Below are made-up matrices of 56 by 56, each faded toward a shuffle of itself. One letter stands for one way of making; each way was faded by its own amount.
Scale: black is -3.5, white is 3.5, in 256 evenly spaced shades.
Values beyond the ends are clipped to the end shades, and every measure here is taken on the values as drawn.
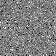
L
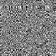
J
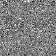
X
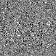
X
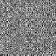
J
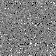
L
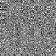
J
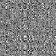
J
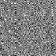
J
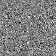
X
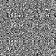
J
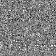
X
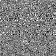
X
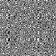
J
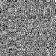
J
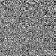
J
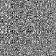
J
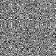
J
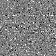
L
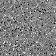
L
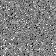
L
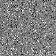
L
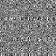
J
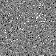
L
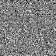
X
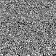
X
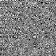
J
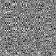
J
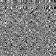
J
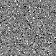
L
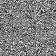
X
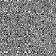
J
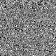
X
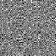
J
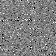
L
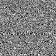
X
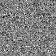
X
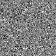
X
